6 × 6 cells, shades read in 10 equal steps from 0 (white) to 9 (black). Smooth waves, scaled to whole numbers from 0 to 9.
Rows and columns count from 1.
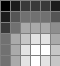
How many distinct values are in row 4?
4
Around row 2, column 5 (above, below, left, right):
7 3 5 6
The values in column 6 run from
2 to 8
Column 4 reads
7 5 3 1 0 0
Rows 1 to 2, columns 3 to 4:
7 7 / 5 5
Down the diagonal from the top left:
9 6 3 1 0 2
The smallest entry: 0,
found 3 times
